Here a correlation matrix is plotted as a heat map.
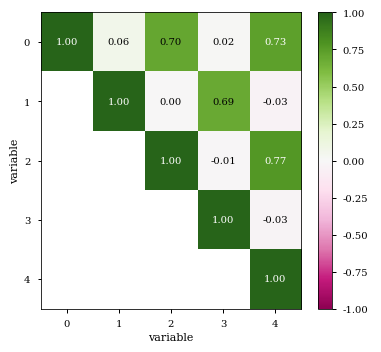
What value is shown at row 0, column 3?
0.02
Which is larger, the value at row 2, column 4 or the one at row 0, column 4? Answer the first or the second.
the first
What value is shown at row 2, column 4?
0.77
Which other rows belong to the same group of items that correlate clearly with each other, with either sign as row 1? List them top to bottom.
3
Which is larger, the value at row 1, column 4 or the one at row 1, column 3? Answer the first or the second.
the second
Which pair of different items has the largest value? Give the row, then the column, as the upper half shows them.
2, 4
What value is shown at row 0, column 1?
0.06
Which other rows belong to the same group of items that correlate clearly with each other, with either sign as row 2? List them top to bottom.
0, 4
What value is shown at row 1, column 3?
0.69
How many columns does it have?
5
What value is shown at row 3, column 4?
-0.03
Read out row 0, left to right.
1.00 0.06 0.70 0.02 0.73
